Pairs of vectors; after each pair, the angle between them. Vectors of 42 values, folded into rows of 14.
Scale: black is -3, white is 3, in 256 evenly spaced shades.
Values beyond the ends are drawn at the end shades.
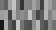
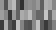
nearly parallel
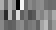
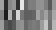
nearly parallel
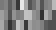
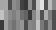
orthogonal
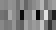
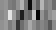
partly aligned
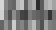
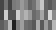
partly opposed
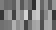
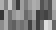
orthogonal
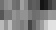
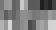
nearly parallel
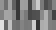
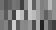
partly opposed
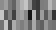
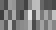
nearly opposite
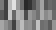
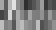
nearly parallel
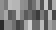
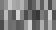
nearly parallel
